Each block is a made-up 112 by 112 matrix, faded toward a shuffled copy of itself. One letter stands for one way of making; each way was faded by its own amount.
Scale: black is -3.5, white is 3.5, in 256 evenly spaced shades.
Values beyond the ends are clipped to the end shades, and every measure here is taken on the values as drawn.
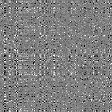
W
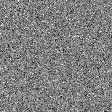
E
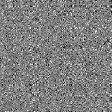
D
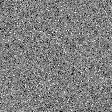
E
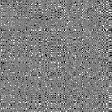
W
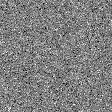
E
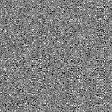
D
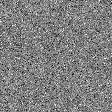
E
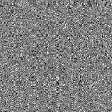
D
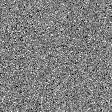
E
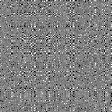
W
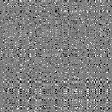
W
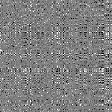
W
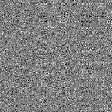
D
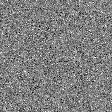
E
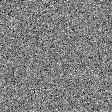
E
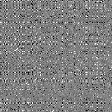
W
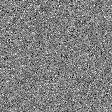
E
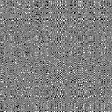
W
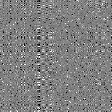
W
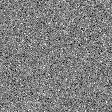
E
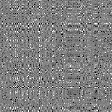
W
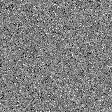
E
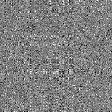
D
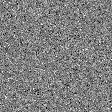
E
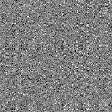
D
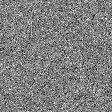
E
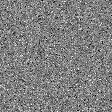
E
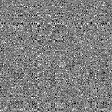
D
